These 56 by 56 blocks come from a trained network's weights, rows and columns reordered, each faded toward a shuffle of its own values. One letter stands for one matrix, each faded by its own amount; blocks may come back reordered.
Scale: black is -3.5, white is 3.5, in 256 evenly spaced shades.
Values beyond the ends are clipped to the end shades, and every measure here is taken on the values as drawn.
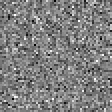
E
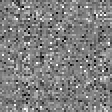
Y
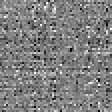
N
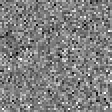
E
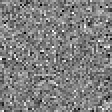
E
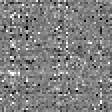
N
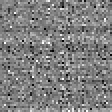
N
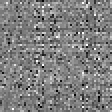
N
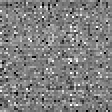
Y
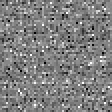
Y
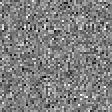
E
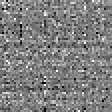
N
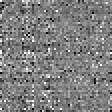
N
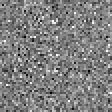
E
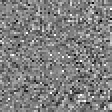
E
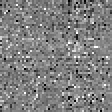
Y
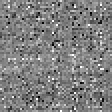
Y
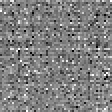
N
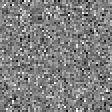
E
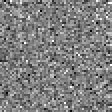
E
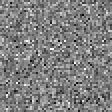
E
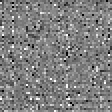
Y
